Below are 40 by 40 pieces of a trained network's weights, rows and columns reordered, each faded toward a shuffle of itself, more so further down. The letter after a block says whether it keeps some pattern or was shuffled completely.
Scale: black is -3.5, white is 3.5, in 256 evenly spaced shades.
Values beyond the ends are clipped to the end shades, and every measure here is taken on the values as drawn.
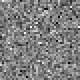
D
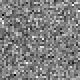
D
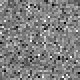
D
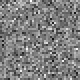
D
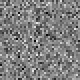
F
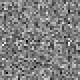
F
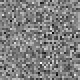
F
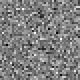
D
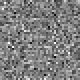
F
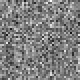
F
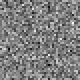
D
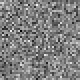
F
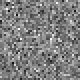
D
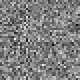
F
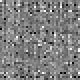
F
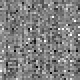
F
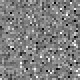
D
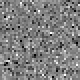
D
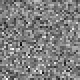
D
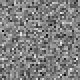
F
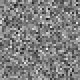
D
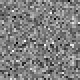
F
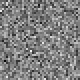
D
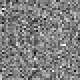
F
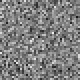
F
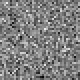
D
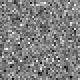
D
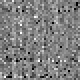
F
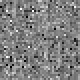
F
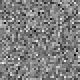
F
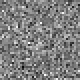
F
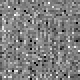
F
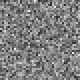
D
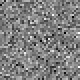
D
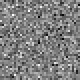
D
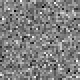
D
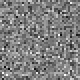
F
